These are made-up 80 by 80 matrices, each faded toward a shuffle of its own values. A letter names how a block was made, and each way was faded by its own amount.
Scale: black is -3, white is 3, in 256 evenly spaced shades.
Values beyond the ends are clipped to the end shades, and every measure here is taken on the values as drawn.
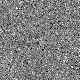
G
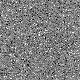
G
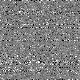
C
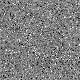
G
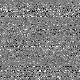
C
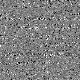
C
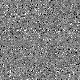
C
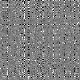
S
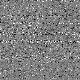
C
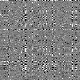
S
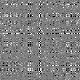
S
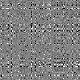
S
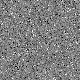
G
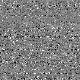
C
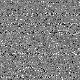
C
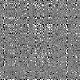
S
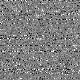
C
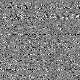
C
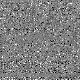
C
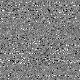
C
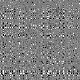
S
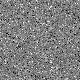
G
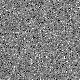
G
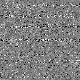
C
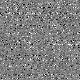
C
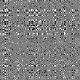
S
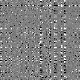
S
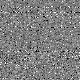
C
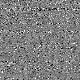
C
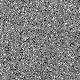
G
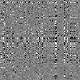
S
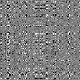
S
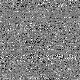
C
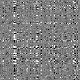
S
